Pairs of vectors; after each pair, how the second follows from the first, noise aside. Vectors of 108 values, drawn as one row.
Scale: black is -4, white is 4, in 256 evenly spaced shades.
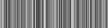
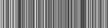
shuffled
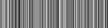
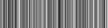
sign-scrambled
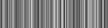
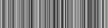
negated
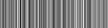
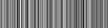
negated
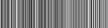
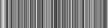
shuffled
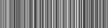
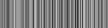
negated
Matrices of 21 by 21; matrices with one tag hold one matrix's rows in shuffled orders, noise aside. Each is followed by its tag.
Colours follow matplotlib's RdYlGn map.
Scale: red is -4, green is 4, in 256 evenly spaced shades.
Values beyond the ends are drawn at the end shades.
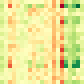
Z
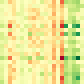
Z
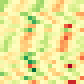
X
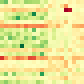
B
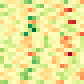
X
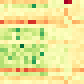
B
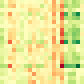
Z
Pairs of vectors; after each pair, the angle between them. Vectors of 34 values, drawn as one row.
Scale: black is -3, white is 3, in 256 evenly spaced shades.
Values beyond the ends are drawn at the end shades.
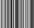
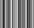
partly opposed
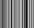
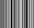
nearly parallel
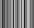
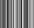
partly aligned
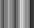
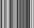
partly opposed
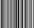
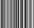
nearly parallel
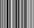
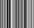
nearly parallel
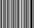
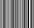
partly aligned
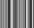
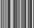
nearly parallel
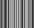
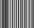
partly aligned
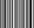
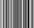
partly opposed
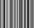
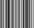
partly opposed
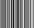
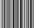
partly aligned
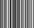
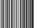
nearly opposite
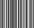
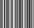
orthogonal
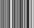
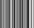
nearly parallel
